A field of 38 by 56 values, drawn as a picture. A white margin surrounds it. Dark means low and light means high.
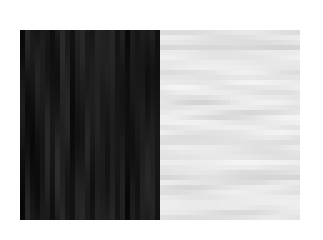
The table splits into one row of 2 panels. Panel 1,1: very low, streaked downward, faint in contrast. Panel 1,2: very high, streaked across, faint in contrast.
